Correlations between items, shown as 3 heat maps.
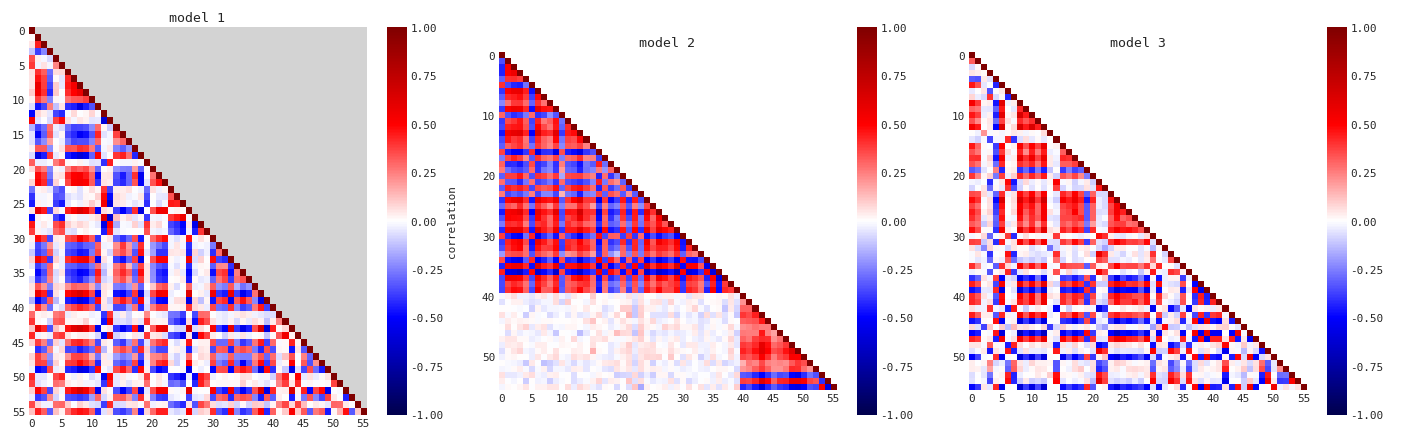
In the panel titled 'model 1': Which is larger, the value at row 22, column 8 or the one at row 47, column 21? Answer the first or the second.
the first
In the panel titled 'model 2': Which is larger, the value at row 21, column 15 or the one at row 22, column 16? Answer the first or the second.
the first
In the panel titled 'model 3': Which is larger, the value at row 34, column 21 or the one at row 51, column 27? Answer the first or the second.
the first
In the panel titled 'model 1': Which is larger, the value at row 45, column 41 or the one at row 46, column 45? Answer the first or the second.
the first
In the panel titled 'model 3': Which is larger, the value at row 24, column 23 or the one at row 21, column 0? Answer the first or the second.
the first
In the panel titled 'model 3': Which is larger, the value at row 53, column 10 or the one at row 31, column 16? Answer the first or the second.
the second
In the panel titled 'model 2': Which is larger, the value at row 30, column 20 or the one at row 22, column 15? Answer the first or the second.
the second
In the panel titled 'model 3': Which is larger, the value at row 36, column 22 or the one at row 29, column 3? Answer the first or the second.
the first
